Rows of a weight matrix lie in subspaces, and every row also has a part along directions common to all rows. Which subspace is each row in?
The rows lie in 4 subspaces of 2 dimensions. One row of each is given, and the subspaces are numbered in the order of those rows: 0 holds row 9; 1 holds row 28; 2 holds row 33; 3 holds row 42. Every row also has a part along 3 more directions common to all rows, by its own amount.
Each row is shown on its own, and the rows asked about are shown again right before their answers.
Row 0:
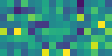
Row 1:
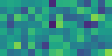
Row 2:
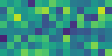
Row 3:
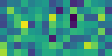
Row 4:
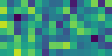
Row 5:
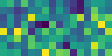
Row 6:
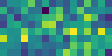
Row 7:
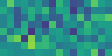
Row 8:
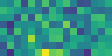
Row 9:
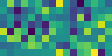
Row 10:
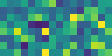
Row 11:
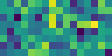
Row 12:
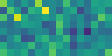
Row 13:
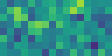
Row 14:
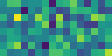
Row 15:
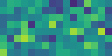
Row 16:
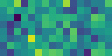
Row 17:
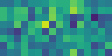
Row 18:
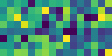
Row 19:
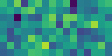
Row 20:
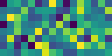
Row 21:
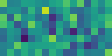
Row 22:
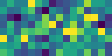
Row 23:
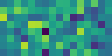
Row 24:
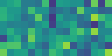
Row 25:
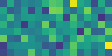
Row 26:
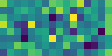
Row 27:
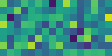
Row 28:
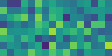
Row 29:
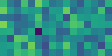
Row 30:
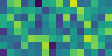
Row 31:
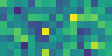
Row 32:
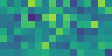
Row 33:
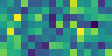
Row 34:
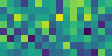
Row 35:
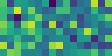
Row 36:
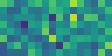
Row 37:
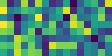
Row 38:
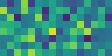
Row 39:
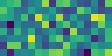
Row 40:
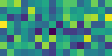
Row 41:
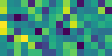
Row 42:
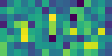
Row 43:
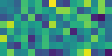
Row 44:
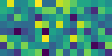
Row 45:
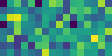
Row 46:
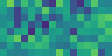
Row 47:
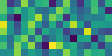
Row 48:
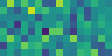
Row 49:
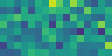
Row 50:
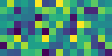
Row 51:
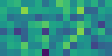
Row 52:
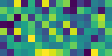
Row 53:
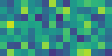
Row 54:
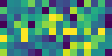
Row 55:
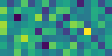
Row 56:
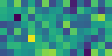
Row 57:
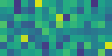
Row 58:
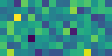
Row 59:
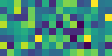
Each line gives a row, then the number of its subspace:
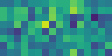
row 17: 0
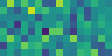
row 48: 0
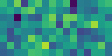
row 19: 2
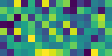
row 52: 2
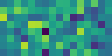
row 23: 0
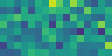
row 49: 3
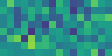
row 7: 0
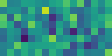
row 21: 3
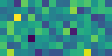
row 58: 2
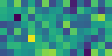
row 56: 2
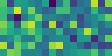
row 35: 1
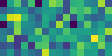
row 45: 1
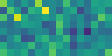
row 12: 3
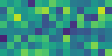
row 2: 3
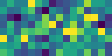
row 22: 3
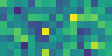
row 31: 0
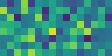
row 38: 1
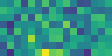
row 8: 2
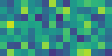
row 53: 2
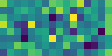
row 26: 3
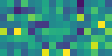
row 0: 0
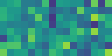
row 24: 2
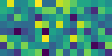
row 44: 0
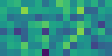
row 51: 0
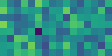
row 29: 1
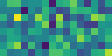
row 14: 2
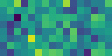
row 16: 2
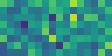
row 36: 3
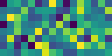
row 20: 1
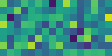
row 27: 1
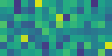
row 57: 1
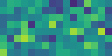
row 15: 3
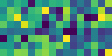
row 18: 3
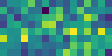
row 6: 3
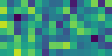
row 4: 1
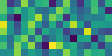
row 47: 1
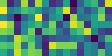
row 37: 1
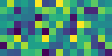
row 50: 0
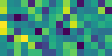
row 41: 1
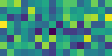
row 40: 1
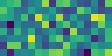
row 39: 2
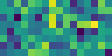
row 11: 2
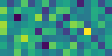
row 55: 1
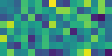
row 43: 2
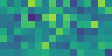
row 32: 2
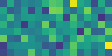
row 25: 3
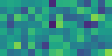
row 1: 2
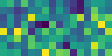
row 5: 0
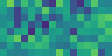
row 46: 0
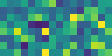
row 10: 0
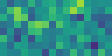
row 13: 0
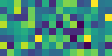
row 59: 1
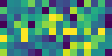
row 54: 3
